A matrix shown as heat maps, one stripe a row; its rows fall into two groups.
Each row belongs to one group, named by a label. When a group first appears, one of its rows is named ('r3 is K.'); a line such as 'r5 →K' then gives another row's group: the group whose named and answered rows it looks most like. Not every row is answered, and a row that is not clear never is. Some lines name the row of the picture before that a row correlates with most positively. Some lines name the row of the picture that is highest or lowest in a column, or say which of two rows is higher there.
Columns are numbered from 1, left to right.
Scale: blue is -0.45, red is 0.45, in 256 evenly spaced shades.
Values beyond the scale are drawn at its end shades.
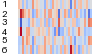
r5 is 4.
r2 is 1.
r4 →1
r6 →4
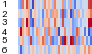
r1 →4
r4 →1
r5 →4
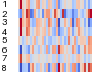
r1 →1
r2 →4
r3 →1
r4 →1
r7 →1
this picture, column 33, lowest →2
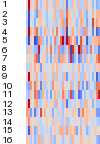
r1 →1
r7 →4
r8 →4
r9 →1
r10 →4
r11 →4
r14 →1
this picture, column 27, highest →6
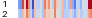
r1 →4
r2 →4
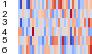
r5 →4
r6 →4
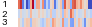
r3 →4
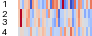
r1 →4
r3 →1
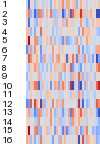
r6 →4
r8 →4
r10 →4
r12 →4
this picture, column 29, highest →16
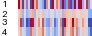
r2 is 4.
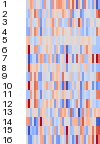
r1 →1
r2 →4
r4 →4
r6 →1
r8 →1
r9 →4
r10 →1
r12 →1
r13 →4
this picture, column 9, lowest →1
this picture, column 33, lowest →13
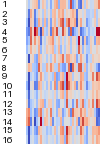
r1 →4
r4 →4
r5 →4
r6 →4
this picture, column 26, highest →12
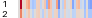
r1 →1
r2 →1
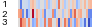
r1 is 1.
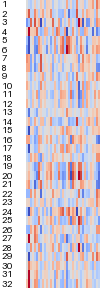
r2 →1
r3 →4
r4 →1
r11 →4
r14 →1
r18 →4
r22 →4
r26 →4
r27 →1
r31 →1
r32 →1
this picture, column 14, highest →3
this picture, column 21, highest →6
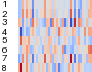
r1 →4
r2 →4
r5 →1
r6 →4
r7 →4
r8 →1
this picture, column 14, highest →7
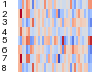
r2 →1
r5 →4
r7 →1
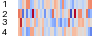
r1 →4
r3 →1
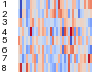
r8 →1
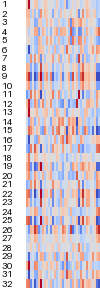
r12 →1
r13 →1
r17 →4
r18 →1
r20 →1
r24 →4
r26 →4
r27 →4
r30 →1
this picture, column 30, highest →15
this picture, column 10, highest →15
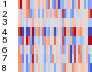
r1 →1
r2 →4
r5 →4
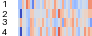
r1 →4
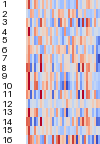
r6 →1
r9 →1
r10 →1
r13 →1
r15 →1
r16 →1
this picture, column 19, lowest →10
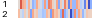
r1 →1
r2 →4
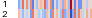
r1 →4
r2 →4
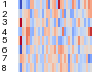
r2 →4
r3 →1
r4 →4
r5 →1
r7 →1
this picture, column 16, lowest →1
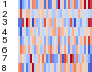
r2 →1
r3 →4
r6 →1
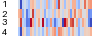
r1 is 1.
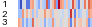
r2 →4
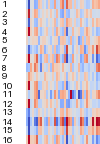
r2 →1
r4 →1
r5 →4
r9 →1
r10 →1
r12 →1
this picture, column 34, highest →14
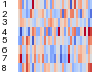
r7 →1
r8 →4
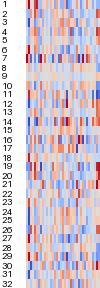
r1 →1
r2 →4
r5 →4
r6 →1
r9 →4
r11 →1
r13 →4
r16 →4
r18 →1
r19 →4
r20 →4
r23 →1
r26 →4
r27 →1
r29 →1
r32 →4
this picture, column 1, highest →7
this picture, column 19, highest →14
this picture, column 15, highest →14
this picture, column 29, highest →7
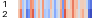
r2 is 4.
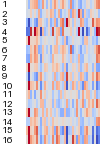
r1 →4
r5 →1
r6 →4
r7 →4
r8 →1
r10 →1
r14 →4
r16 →1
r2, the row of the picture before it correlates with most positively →1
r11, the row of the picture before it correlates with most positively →2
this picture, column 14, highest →4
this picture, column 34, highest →3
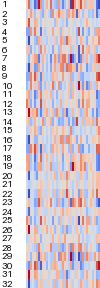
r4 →4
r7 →4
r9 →4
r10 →4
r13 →1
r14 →1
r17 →4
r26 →1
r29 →4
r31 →1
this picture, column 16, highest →13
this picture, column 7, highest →1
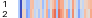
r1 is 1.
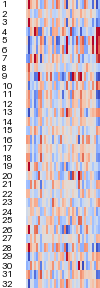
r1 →1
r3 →1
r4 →4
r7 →4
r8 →1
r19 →1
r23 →4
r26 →1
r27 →4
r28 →1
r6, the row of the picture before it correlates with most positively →1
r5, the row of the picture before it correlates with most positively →1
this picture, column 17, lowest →5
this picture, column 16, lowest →5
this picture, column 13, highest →9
